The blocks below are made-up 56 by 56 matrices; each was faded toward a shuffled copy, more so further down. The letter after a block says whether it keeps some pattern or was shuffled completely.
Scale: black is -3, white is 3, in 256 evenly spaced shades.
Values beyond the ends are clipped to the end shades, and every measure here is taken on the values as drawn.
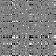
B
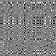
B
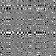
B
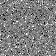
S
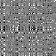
B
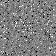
S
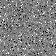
S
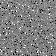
S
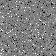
S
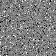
S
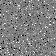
S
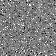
S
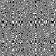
B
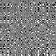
B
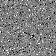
S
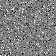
S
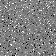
S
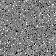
S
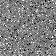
S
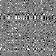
B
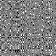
B
